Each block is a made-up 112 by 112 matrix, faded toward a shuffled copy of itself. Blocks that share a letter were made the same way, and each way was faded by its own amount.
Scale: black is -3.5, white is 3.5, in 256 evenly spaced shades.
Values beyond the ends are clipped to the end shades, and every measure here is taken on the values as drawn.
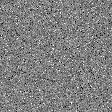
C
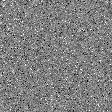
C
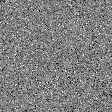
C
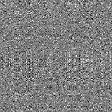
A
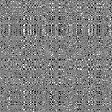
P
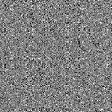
A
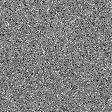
C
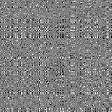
P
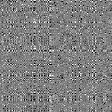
P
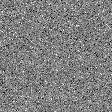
C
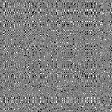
P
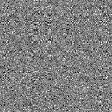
A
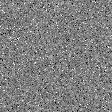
C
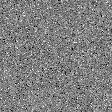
C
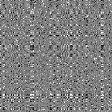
P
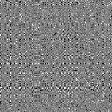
P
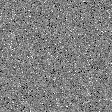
C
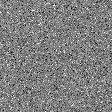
C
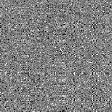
A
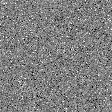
C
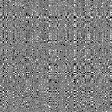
P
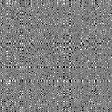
P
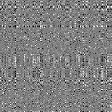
P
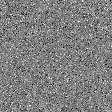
C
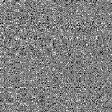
A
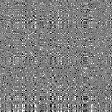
P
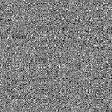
A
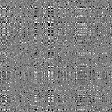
P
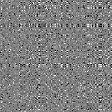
P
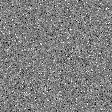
C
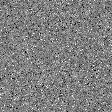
C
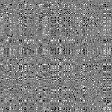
P
